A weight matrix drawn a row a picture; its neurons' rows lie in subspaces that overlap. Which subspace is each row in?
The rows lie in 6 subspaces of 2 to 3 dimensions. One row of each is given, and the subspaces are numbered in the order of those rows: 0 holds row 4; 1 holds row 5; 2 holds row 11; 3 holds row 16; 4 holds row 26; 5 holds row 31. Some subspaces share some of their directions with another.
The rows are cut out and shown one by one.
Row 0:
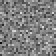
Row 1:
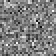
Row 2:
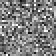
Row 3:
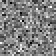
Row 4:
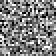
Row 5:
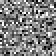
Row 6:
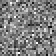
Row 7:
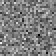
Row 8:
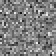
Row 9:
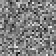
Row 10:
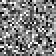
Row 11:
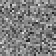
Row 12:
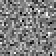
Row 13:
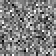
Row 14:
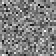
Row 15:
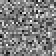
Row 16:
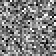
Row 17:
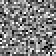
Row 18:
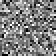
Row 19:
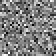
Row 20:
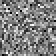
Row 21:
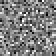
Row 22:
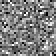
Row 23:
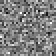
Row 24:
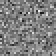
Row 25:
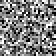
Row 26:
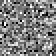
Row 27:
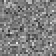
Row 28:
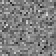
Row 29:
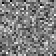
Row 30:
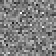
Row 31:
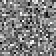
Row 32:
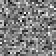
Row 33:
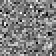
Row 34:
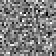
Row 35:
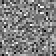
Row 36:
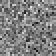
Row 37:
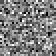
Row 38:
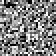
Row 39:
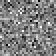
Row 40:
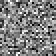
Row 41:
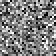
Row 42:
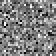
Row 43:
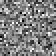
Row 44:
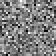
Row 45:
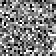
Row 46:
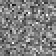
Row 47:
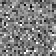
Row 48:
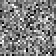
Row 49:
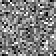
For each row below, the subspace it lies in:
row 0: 2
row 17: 2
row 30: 3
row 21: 4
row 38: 1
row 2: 0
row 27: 1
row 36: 2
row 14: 3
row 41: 3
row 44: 0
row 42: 4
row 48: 2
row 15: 1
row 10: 5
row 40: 5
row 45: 4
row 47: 4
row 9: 5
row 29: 0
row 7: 2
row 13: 2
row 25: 2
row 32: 5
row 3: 5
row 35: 3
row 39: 1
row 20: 3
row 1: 1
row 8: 4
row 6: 5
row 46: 2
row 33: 4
